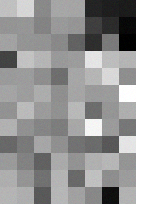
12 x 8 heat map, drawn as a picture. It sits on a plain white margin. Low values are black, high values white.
There are no regular stripes. The halves do not mirror each other. The top right is the ninth with the lowest average. The ninth with the highest average is the middle right. In the top right lies a patch that is lower than the rest.
